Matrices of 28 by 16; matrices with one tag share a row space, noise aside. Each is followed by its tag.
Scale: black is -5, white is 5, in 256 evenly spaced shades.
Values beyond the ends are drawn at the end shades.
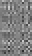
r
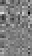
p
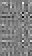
r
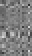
p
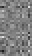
p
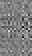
r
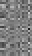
p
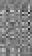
p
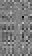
r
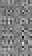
r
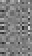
p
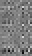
r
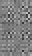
r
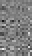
p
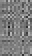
r
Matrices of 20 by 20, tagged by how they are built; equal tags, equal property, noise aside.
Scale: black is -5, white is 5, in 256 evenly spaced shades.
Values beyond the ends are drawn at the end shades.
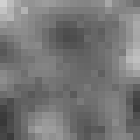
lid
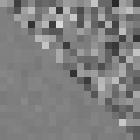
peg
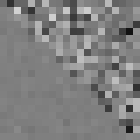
peg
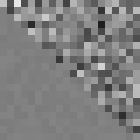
peg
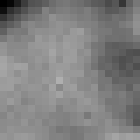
lid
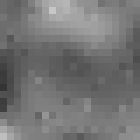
lid
